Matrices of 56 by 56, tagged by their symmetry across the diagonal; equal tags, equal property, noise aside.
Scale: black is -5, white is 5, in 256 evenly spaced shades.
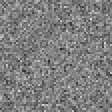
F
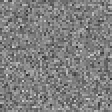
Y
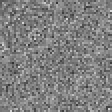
F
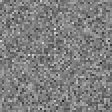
F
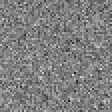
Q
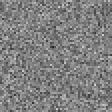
Y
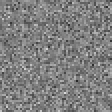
Q
